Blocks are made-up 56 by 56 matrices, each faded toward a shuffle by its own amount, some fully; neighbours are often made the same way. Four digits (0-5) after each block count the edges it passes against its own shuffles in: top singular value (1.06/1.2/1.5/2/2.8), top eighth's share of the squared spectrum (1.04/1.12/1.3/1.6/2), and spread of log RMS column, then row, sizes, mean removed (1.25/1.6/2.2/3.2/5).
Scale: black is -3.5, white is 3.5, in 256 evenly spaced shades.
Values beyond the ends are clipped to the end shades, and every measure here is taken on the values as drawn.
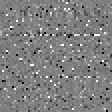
3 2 0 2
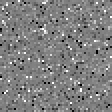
0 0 0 0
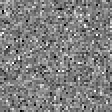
0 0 0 0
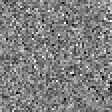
0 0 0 0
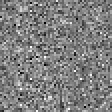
1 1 2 0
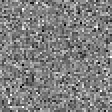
0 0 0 0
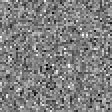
1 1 1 0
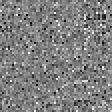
3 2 1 0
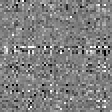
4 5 2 3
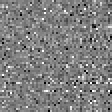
3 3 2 2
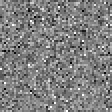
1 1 1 0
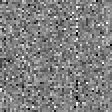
2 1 2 0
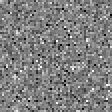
0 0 0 0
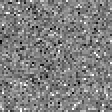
0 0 0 0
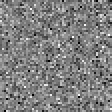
0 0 1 0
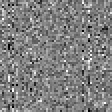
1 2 3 0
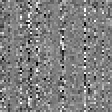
2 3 4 0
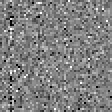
2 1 2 0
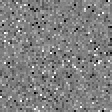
0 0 0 0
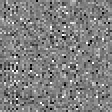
3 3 2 1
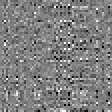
4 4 3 2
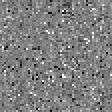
2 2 1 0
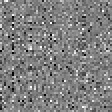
4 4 2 1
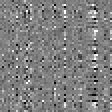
4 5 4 2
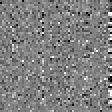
4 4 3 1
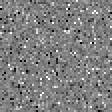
0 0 0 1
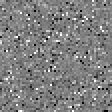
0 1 0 0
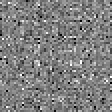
4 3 2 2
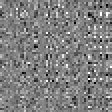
4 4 3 2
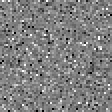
1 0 0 0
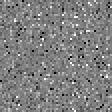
1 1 0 0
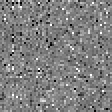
3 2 1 0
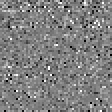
1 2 0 2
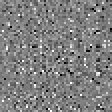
4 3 1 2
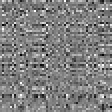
5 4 3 3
